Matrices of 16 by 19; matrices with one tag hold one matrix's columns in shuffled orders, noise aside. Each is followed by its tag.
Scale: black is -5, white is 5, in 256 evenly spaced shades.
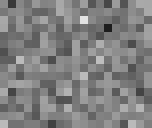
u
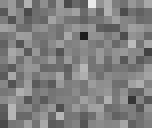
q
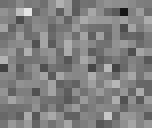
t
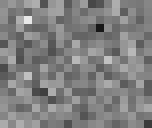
u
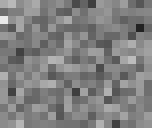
u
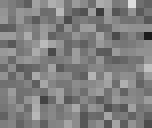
q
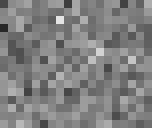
u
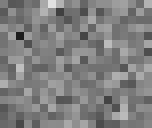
q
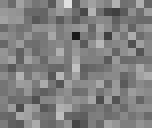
q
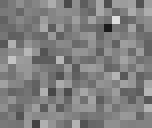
u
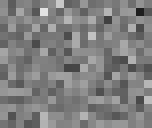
t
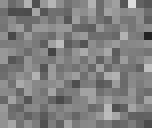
q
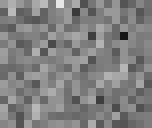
q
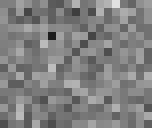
q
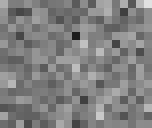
q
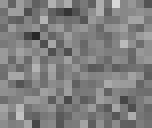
q
